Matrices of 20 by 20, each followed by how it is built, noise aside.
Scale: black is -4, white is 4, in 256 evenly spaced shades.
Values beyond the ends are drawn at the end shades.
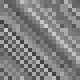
Toeplitz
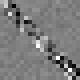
banded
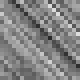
Toeplitz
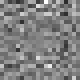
low rank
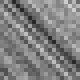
Toeplitz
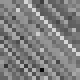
Toeplitz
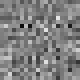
low rank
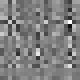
low rank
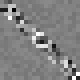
banded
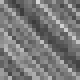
Toeplitz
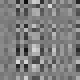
low rank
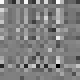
low rank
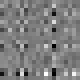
low rank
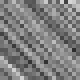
Toeplitz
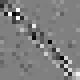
banded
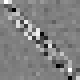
banded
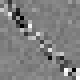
banded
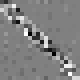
banded
